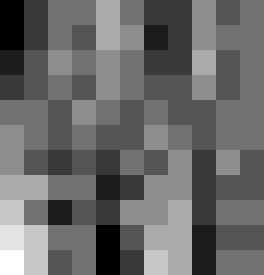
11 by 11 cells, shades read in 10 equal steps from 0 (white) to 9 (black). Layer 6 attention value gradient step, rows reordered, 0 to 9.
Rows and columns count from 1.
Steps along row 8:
same up same up down down same up down same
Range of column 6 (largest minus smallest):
3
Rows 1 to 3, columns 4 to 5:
5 3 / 6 3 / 5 4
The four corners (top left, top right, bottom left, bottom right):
9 5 0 5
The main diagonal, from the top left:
9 7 4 6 5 6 6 4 7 6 5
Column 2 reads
7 7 6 6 5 5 6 3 5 2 2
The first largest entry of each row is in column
1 1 1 1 3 3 3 5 3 5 5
